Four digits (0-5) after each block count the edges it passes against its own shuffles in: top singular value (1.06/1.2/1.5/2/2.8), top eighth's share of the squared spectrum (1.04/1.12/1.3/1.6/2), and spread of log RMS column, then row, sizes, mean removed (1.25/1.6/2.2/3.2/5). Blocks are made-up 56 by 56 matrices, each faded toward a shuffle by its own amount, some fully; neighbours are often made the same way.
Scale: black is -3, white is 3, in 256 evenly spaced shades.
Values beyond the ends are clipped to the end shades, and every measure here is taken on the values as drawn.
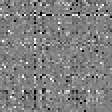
4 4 2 2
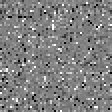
2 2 0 1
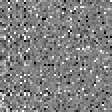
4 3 1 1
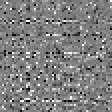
4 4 2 3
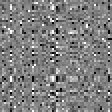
5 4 3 2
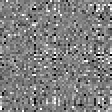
4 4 2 2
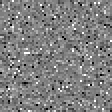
1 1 0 0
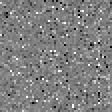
1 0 0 0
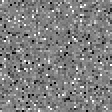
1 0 0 0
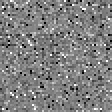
0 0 0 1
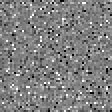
0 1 0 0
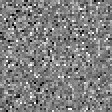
2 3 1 1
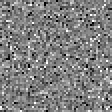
3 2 1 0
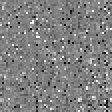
2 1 1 1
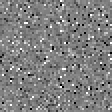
0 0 0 0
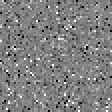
1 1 0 1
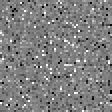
0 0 0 0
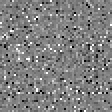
3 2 0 1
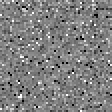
0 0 0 0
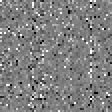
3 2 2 0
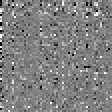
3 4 3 2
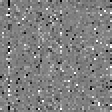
3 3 2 0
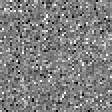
1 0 0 0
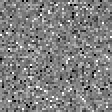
0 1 0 0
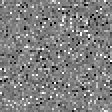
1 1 0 0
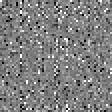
3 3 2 1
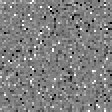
2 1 0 0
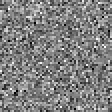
1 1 0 0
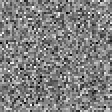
0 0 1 0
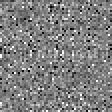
3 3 2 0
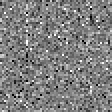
1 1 2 0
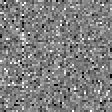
1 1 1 0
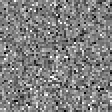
0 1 1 0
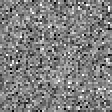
1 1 2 0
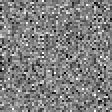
1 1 2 0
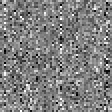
1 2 3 0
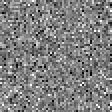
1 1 2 0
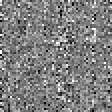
1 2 3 0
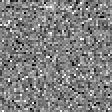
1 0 0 0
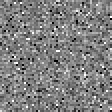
0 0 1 0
